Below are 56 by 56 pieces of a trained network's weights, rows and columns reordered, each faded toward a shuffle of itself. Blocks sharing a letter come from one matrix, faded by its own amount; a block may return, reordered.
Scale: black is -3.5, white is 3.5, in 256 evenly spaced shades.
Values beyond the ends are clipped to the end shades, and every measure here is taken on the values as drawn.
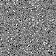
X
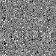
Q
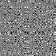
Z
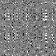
Z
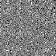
Q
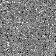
X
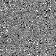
X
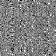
Q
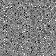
X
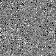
X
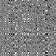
Z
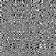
Z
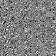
Q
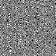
Q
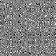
Z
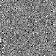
Q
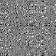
Z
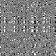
Z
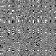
Z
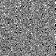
Q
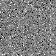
X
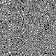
Q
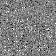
X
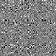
Z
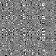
Z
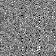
Q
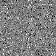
X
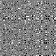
Z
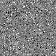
X
